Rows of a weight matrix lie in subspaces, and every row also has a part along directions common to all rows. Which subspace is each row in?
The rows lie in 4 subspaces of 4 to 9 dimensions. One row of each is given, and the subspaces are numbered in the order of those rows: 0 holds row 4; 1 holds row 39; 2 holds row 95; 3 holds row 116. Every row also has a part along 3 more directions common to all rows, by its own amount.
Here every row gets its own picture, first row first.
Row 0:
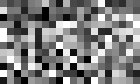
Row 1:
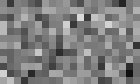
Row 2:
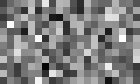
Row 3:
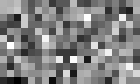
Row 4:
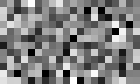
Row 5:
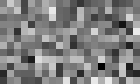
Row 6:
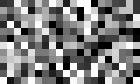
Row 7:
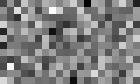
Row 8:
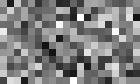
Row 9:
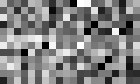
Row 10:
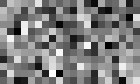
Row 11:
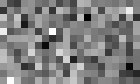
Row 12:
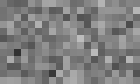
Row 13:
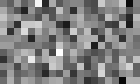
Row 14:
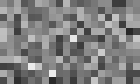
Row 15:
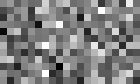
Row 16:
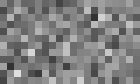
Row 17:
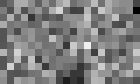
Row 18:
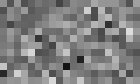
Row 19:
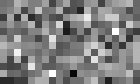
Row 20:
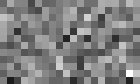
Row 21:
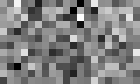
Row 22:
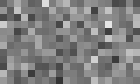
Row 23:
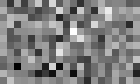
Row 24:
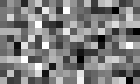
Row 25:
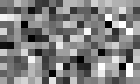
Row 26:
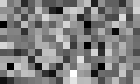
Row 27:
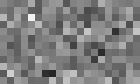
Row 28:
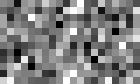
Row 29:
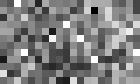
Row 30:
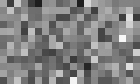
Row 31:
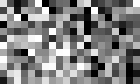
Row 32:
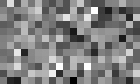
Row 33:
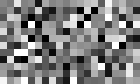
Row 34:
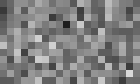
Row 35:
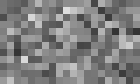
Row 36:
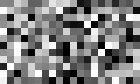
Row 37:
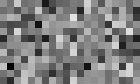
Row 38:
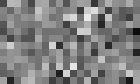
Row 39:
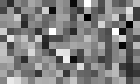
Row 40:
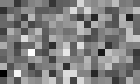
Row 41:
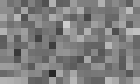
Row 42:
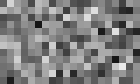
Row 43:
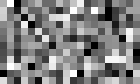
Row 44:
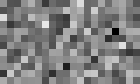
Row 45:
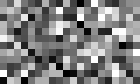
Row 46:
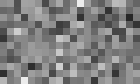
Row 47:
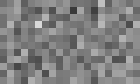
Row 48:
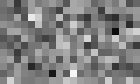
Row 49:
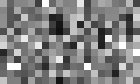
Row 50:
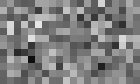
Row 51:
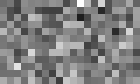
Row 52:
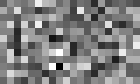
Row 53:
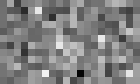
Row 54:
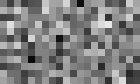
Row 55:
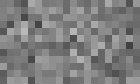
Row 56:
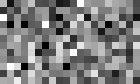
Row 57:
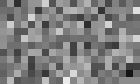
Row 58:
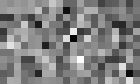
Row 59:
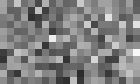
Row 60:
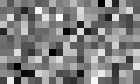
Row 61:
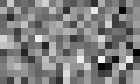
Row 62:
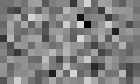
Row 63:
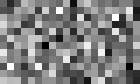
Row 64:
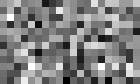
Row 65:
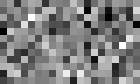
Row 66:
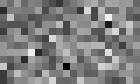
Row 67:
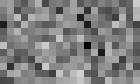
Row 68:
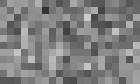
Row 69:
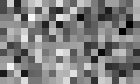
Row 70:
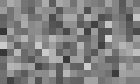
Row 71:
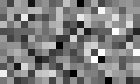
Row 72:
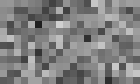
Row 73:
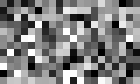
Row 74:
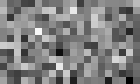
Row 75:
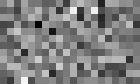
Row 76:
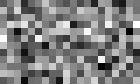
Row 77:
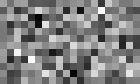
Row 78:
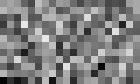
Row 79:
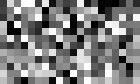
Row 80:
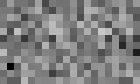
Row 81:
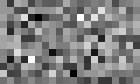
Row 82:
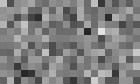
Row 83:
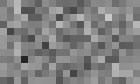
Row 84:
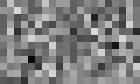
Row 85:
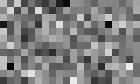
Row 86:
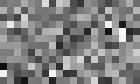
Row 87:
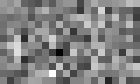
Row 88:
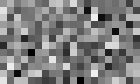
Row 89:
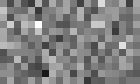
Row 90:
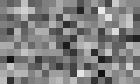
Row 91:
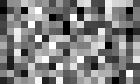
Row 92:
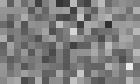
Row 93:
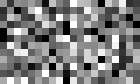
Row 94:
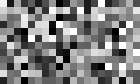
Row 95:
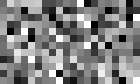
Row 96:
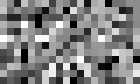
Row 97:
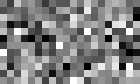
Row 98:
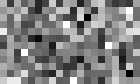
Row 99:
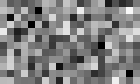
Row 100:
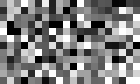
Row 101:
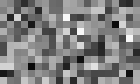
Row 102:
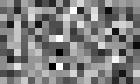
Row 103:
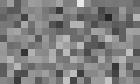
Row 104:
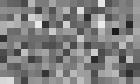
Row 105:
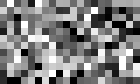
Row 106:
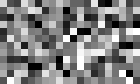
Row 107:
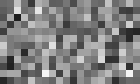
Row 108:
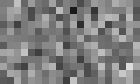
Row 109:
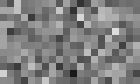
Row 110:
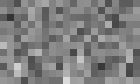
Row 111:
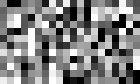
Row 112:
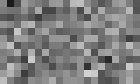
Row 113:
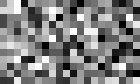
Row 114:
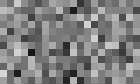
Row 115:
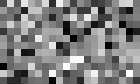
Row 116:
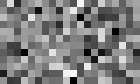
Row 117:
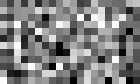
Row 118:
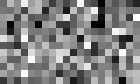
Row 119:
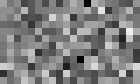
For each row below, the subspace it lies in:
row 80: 1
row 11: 1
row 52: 2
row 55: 3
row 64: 3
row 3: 1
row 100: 2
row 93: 3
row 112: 3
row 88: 0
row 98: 0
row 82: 3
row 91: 0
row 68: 2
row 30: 2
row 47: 2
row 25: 3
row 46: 3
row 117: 2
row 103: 3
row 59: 1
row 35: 3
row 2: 0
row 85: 1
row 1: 2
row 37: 1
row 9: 1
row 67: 1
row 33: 1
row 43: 0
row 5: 3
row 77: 2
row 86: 0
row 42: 3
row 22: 1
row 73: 0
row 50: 2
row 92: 1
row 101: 0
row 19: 0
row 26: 1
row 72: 3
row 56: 1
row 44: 1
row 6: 3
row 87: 2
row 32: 2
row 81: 2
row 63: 1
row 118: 2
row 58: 3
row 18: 0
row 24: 3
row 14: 3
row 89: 2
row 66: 0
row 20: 3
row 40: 0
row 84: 2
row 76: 3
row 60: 3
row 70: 1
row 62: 1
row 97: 1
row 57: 0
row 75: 2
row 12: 2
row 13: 2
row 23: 2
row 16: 0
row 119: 0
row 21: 3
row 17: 1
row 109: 2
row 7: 1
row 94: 1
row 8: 1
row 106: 3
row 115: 0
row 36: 0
